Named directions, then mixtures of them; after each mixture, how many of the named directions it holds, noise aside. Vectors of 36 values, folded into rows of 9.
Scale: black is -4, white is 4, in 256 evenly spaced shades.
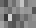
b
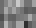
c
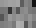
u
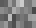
two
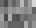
two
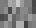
three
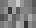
three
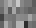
two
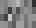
two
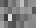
one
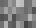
two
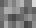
two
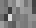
two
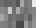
one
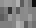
one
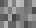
two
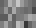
three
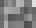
two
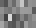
one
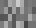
three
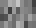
three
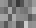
three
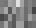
three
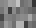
two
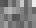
three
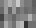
two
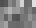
three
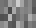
three
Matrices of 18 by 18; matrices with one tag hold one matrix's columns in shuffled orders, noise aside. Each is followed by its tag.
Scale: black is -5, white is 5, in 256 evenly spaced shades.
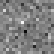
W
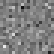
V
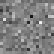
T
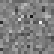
T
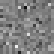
V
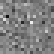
T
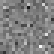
V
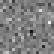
W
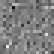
V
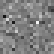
T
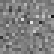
T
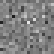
T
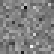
V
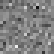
V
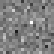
W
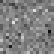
W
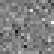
W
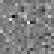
T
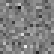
V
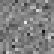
W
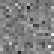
V
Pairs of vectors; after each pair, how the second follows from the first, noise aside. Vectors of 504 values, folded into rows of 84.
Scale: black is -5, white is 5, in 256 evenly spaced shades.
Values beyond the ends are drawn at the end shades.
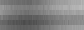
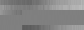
partly zeroed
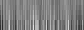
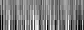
scaled up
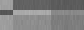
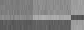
reversed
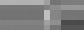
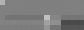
partly zeroed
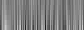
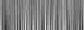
negated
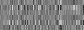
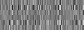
sign-scrambled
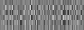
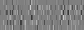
partly zeroed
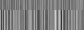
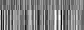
scaled up
